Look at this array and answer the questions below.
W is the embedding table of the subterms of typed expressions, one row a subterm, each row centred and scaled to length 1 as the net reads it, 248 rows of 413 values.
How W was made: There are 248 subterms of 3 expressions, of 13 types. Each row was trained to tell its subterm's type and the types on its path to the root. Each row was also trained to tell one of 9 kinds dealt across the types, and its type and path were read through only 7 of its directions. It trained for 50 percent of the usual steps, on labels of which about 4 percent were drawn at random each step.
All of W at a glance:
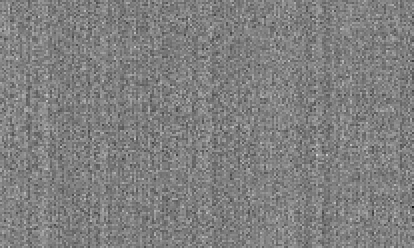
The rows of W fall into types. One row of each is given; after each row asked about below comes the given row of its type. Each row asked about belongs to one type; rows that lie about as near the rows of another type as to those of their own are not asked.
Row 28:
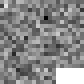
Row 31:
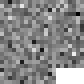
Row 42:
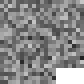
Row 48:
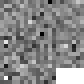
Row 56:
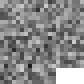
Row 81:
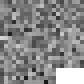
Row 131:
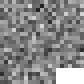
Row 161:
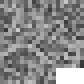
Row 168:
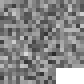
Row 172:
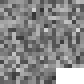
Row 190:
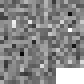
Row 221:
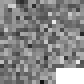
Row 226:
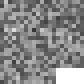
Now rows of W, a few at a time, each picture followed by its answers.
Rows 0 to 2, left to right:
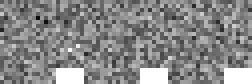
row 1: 31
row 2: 56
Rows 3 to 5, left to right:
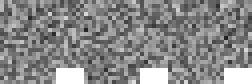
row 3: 172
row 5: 226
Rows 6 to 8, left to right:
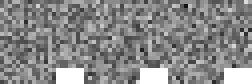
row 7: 172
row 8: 31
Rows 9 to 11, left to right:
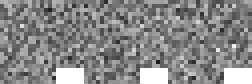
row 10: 42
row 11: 31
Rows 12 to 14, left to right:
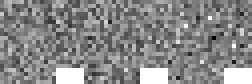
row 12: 161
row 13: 56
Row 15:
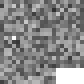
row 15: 81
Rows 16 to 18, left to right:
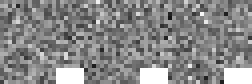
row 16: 161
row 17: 221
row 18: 190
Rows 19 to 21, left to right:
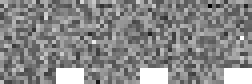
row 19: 56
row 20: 172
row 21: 226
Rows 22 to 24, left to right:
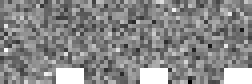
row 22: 161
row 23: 131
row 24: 31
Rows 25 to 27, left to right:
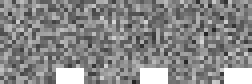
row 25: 172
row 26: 161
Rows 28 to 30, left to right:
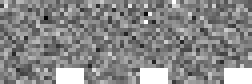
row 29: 28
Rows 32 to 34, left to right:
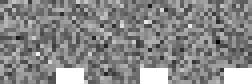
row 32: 172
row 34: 190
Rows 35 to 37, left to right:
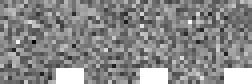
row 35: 48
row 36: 81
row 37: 226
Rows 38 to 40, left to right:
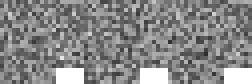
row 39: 221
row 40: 42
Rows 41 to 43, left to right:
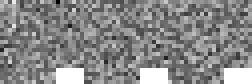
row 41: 131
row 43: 28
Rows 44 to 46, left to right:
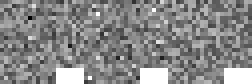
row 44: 172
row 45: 48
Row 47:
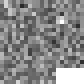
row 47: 56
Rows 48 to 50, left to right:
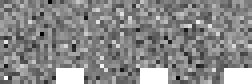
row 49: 190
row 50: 48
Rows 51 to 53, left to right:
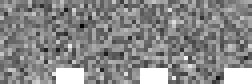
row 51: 161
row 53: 48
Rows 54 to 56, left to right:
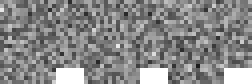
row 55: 131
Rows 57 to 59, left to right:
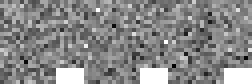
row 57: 131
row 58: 190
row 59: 48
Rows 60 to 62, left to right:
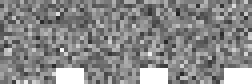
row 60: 81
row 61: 161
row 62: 81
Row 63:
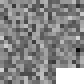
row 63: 56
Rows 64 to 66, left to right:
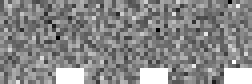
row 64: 131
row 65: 31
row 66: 168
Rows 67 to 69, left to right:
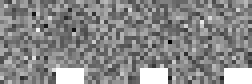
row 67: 31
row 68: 172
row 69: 31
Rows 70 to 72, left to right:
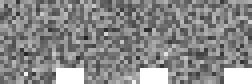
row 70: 172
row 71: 226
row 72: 42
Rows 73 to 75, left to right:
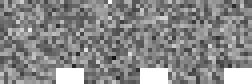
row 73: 161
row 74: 56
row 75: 168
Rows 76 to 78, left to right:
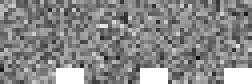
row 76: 226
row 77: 48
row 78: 42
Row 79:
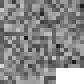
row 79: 81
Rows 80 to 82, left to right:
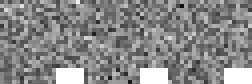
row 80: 131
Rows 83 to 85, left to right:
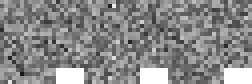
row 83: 81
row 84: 131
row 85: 28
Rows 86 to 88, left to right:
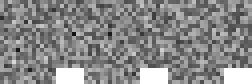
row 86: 168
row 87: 172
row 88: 42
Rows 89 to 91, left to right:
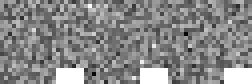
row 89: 168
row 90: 131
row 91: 221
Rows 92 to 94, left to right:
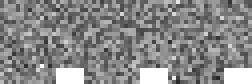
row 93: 226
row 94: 168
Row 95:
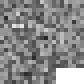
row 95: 48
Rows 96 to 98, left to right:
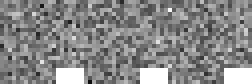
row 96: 221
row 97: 226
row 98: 48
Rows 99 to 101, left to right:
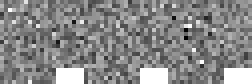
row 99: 190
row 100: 31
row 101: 48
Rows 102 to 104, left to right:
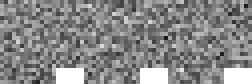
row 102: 172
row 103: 42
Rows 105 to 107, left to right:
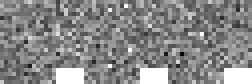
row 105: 28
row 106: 172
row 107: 221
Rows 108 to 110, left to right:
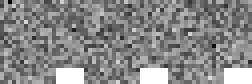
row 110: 226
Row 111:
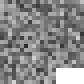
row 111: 161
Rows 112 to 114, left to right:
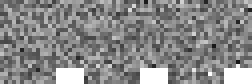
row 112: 42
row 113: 172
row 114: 131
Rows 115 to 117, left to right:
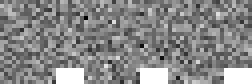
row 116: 190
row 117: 81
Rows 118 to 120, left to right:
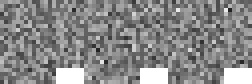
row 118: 168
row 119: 81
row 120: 168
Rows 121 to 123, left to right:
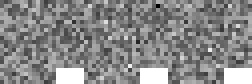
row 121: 31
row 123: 56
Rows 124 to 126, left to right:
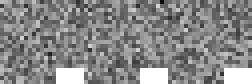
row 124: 172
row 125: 168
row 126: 161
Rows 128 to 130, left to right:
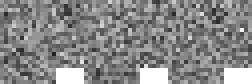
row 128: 161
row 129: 172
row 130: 56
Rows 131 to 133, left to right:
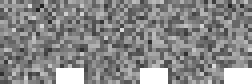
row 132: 221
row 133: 81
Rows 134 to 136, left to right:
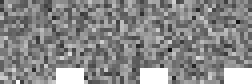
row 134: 226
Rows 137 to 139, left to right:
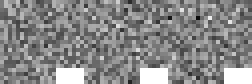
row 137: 56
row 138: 172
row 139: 190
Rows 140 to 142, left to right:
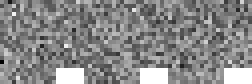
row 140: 31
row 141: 161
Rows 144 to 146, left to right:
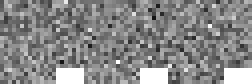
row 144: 226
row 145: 31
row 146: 48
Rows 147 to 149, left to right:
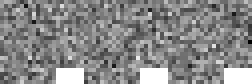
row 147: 168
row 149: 161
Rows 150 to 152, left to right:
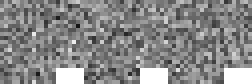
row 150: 131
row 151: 56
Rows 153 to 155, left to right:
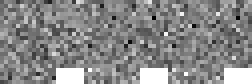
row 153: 48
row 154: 31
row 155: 31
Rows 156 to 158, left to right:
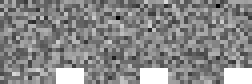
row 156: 226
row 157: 42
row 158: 42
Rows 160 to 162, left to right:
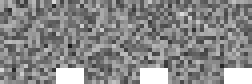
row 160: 172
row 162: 42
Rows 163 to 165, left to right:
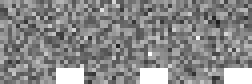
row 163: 56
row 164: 226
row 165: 81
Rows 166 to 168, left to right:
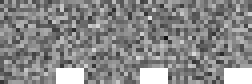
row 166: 226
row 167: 81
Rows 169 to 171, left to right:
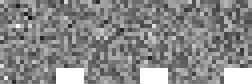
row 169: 172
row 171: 161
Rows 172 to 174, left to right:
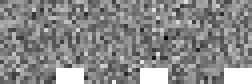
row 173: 190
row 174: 168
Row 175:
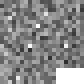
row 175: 31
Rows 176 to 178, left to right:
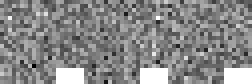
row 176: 31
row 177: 131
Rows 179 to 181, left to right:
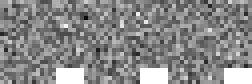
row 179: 172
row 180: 190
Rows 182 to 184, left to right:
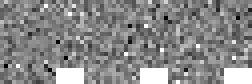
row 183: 31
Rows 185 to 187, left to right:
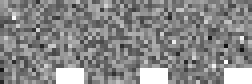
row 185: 221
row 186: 131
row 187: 190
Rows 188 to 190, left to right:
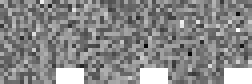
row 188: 131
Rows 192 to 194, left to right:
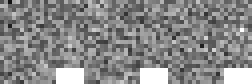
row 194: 81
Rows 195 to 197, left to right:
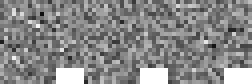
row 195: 48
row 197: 131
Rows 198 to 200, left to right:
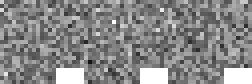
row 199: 190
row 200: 221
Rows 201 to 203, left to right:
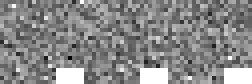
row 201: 48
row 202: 56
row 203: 81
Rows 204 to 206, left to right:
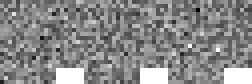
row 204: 31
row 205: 56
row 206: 31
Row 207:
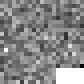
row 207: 161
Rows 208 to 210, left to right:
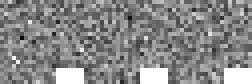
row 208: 81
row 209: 131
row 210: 131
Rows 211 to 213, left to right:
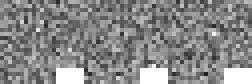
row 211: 131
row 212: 226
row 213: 226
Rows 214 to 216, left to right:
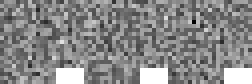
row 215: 56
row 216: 221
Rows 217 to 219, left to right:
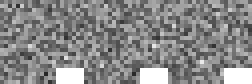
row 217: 161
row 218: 221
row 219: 131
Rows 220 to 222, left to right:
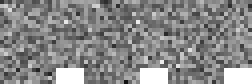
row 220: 42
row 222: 168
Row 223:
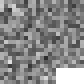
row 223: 172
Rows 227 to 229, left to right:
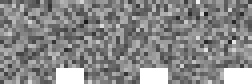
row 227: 42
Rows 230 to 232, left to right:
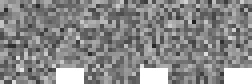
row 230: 56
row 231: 168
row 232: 56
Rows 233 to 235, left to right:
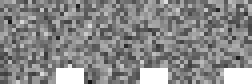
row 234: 48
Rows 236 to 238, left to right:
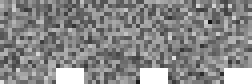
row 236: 161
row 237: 42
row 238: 28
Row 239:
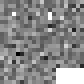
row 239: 31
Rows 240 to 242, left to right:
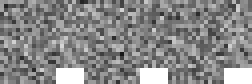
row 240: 168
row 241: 42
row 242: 168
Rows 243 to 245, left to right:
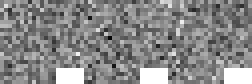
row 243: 56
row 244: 48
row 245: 161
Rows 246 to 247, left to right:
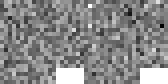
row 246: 56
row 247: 221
